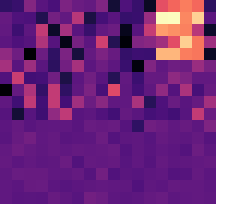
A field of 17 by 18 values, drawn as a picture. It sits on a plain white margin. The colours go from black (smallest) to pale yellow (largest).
A horizontal seam about 60% of the way down splits the table, and the bottom part is calmer. Overall the values sit about 30% of the way up the scale. In the top right lies a patch that is higher than the rest. The ninth with the highest average is the top right. Neither half mirrors the other. Most values sit low, with a long tail of high ones. Values change most from cell to cell in the top right.
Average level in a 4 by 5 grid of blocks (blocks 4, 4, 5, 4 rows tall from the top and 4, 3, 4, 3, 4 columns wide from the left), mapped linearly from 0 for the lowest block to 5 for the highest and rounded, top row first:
11035 / 11112 / 11111 / 11111
